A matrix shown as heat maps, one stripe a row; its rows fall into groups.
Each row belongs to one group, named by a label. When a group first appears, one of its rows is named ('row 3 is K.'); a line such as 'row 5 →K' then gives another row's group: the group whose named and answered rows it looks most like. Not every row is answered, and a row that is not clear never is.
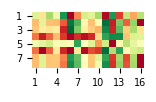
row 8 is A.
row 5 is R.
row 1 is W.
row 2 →A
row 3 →A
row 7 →A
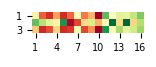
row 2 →W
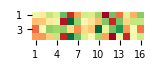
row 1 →W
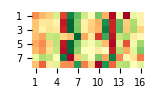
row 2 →A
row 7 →W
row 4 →R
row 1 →A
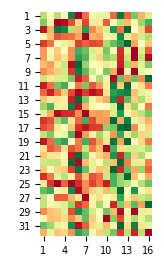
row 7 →A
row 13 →A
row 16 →R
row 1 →W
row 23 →A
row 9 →A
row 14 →W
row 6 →A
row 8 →A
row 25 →R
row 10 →W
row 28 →W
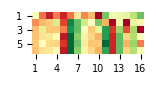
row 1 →R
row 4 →A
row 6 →A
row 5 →A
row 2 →A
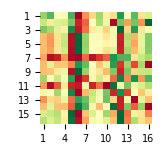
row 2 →W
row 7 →R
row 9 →A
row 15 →W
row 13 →A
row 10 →W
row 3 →W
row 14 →A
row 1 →W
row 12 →W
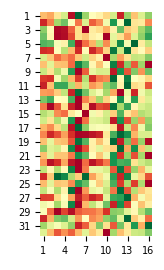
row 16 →W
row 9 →W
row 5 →W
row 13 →W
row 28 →W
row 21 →A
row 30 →R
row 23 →W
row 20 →W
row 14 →R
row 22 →R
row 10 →R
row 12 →A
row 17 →A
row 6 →R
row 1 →A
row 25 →A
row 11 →R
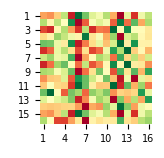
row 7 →W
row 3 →R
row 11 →A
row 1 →A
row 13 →W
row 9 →W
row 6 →R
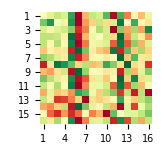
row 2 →W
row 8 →R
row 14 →A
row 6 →A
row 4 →W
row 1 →W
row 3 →W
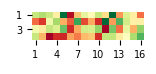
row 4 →R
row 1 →W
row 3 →W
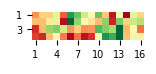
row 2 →A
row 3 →R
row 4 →R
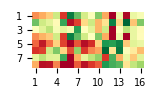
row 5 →R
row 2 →W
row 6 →R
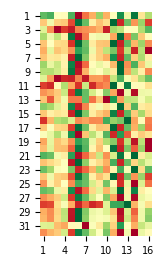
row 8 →W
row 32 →A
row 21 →W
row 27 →A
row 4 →W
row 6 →A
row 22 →A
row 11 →R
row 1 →W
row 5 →A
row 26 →W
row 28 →R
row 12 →A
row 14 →W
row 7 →A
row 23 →W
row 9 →W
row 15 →A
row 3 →R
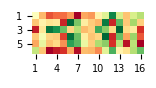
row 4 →A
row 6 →R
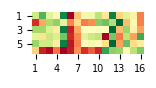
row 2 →R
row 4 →W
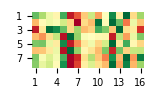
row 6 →A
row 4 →A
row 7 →W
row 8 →W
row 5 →W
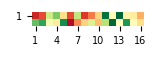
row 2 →W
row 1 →R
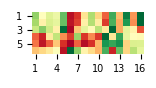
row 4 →R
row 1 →W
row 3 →W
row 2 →W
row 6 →A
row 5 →R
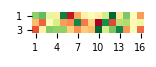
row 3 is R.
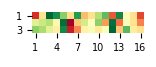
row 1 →R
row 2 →W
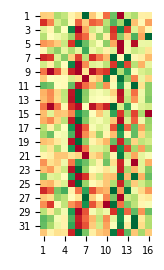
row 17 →W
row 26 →R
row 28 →R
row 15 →A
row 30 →W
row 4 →W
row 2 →R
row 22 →A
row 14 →R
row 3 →W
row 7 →R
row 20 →W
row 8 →W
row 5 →A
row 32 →A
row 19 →A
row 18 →W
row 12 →A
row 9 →R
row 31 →W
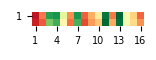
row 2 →R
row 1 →R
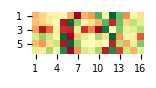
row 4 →W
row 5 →A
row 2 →A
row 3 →R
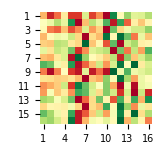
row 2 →W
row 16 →W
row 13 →W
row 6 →W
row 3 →R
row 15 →W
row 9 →R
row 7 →A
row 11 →A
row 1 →R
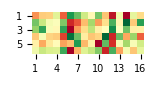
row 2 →W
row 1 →A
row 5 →R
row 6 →W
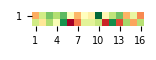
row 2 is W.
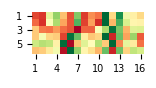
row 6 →A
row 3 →R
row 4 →A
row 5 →W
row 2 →R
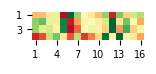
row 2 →W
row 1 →A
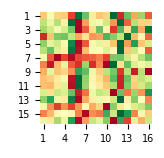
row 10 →A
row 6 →W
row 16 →W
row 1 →A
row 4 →R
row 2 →W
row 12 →W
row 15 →R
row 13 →W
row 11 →A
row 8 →R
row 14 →R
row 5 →W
